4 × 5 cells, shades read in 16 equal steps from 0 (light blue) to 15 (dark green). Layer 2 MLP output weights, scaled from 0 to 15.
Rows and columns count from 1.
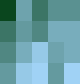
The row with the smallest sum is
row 4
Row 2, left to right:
10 6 8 4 4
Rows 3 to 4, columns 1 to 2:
8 4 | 6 1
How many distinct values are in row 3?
4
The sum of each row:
44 32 22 13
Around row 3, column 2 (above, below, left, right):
6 1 8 1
